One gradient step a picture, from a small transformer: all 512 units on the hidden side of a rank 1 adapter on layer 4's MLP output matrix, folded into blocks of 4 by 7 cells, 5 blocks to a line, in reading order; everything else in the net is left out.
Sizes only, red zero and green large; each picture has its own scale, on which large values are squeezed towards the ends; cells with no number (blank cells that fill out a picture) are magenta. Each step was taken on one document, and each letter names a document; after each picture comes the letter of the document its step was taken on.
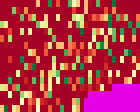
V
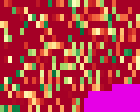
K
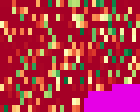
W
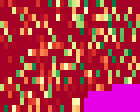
W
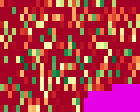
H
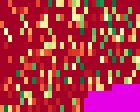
K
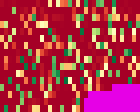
H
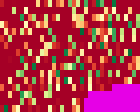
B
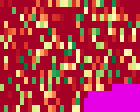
H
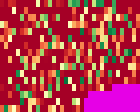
B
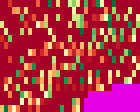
K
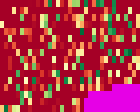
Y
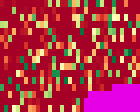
H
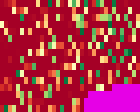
W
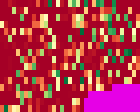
W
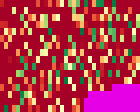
B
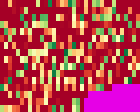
W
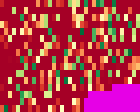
B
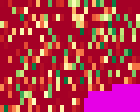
B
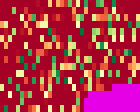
H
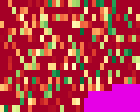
Y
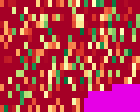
B
